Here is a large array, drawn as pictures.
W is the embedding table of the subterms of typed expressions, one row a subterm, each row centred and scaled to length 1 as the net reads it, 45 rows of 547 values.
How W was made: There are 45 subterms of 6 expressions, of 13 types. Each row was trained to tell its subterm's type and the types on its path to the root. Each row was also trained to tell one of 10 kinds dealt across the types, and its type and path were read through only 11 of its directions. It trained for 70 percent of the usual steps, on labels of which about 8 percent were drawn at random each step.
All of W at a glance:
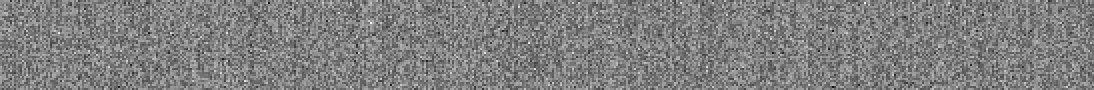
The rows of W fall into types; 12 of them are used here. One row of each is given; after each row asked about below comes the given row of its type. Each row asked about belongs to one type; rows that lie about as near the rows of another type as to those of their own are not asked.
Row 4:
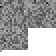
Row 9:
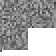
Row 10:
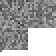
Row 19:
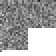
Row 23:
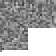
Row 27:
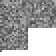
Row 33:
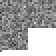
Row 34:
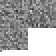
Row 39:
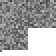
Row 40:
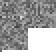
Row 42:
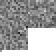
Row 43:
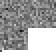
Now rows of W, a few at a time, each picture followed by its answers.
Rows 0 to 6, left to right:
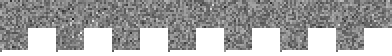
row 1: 27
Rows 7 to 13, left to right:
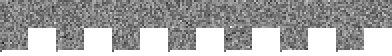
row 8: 23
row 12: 10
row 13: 9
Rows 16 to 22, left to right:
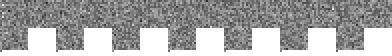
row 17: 9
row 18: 42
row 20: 40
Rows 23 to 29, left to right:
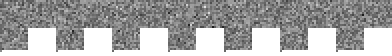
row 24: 10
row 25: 34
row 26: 33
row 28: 33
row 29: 27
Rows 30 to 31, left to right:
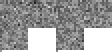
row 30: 23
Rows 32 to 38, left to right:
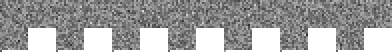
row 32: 33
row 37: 34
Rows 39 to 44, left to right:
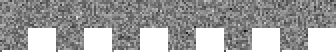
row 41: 42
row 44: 40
